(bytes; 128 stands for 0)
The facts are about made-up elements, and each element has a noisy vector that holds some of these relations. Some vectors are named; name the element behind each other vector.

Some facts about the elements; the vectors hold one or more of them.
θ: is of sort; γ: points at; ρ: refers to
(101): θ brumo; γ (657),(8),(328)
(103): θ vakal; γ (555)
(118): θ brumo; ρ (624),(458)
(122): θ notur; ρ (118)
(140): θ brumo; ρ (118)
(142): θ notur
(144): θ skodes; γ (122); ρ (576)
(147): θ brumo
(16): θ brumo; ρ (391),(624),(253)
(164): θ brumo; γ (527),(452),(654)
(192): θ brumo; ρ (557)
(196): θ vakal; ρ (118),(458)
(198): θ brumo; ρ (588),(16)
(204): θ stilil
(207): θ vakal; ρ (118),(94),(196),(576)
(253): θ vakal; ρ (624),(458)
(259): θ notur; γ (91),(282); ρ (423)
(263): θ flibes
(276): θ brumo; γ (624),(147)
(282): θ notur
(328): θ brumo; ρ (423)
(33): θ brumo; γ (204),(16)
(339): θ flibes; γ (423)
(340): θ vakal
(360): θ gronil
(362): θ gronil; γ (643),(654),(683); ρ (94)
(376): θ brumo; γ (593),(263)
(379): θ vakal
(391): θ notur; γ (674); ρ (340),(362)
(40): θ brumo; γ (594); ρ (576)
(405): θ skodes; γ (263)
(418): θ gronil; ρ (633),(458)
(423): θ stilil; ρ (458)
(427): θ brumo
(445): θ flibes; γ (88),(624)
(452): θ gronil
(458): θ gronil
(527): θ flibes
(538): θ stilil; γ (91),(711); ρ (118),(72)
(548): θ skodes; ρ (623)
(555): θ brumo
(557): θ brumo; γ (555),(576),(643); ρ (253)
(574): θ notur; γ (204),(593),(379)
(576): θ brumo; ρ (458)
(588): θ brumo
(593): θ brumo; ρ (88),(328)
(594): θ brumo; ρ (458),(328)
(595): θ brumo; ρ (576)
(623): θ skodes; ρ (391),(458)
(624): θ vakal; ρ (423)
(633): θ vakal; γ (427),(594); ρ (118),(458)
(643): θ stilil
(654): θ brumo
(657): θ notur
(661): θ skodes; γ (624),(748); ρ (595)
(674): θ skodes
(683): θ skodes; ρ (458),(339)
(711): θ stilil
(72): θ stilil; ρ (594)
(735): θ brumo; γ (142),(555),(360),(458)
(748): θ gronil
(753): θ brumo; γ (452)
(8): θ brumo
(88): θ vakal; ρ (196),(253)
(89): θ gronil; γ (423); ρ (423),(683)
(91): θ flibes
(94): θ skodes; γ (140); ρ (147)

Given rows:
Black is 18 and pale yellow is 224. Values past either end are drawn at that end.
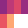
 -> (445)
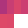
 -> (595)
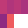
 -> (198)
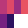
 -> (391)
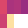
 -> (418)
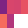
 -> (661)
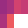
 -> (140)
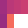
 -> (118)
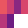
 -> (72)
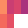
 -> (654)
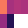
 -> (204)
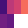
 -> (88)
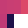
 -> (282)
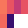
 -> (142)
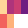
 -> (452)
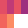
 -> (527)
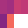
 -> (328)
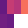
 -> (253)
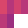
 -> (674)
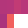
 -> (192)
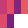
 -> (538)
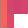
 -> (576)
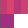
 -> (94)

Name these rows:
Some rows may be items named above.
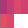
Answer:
(595)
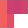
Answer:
(576)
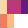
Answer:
(360)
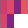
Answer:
(538)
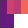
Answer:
(253)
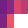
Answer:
(593)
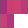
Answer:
(405)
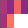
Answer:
(263)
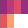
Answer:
(445)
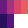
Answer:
(624)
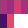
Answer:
(16)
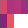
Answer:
(588)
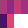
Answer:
(16)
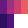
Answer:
(624)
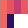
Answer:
(142)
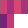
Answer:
(147)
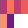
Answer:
(103)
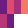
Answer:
(259)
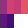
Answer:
(340)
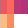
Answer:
(735)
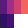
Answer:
(624)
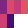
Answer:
(574)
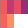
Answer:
(527)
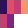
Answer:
(633)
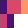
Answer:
(207)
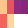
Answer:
(362)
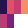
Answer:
(633)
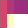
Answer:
(89)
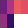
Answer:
(379)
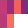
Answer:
(91)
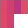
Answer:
(683)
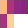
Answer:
(458)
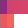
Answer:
(40)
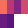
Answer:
(423)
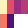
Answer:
(643)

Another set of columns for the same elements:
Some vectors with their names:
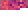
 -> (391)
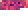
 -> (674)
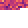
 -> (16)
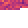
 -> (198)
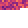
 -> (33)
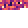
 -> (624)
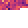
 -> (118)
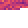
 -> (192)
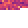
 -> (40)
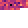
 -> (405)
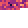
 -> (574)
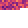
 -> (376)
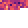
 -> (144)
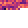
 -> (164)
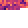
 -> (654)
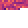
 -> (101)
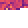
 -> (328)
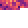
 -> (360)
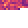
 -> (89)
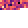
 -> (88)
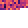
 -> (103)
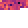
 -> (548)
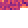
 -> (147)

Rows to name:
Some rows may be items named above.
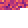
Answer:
(16)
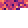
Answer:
(91)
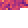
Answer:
(140)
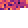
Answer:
(196)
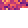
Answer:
(72)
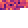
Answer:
(340)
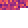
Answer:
(142)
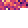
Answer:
(538)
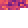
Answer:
(122)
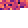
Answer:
(253)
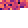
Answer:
(253)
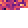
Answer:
(527)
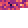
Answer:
(574)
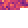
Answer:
(418)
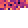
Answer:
(633)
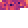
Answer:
(674)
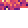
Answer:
(711)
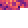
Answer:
(360)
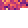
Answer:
(72)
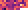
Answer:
(527)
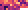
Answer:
(643)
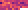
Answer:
(595)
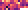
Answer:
(423)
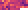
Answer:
(418)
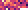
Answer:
(538)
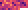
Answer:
(576)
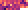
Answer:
(452)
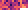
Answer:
(445)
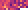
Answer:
(259)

